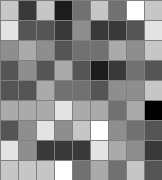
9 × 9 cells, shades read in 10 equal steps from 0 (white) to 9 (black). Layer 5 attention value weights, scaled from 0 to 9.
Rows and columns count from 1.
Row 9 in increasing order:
0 2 2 2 2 3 5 5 6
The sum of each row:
33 45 36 51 41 33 32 41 27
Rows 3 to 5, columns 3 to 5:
4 6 5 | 6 3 6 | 3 5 5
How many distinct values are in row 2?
4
